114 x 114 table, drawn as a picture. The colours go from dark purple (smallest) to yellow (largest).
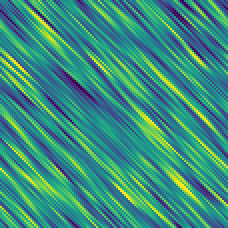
Streaks slant down to the right. There is no overall slope. On average the colour sits 50% of the way up the scale. The histogram is bell-shaped.
